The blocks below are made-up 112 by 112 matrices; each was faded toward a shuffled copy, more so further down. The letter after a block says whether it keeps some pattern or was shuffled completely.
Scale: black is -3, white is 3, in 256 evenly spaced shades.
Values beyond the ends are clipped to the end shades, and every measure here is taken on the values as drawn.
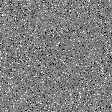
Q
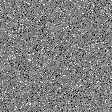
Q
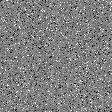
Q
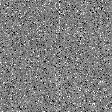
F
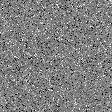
Q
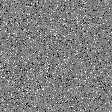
Q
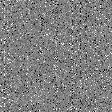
F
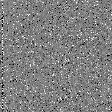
F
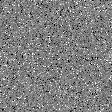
Q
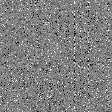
F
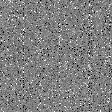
F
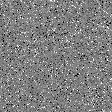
Q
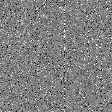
F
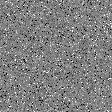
Q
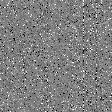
F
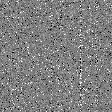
F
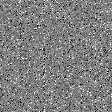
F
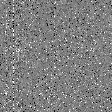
F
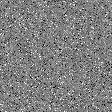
Q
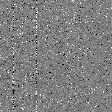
F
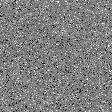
Q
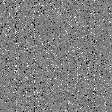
F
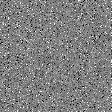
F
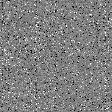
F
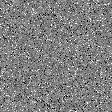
Q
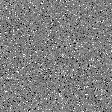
Q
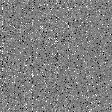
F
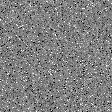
Q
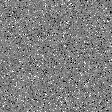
Q
